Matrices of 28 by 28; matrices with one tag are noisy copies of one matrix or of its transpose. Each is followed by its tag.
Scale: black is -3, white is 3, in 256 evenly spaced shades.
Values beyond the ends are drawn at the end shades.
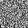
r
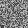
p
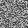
r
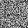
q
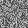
r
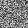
p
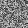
p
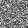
r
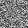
r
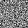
q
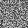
q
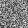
p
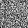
q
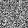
q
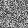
p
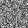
r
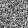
p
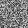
p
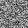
r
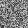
p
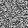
r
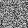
q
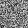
p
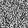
r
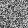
p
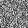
r
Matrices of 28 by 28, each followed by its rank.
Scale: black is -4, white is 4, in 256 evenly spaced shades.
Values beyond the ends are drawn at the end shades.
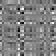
two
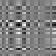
one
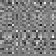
three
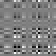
one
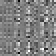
three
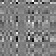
two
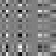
one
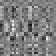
three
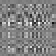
two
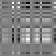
one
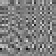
three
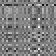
two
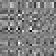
three
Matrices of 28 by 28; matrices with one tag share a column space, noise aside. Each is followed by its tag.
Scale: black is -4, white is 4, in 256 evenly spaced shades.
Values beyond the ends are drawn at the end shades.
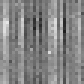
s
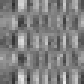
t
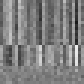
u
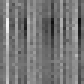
s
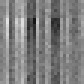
s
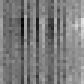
s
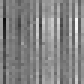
s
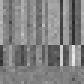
u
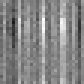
s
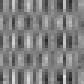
t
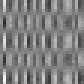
t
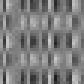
t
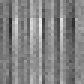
s
